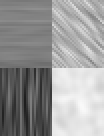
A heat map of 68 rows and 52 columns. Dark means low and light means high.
The table splits into 2 rows of 2 panels. Panel 1,1: middling, streaked across, faint in contrast. Panel 1,2: high, slanting down to the right. Panel 2,1: low, streaked downward. Panel 2,2: very high, blotchy, faint in contrast.
